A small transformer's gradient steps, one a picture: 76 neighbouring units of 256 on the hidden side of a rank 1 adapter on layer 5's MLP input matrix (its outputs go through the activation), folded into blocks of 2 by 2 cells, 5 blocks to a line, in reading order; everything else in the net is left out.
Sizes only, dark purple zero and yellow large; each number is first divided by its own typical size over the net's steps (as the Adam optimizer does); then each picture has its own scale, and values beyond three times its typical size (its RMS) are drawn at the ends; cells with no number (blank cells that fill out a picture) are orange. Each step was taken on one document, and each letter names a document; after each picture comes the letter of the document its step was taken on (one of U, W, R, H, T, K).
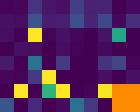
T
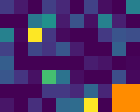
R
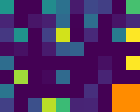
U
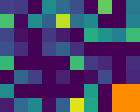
U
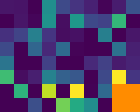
R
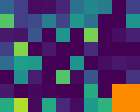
U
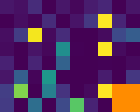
T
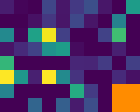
R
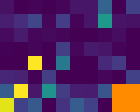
T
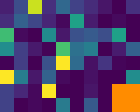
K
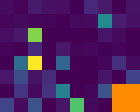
T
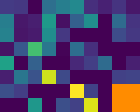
R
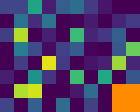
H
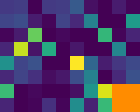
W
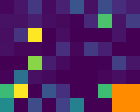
T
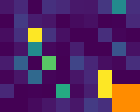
W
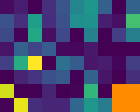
U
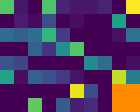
R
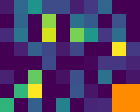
H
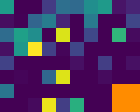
U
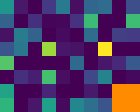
U
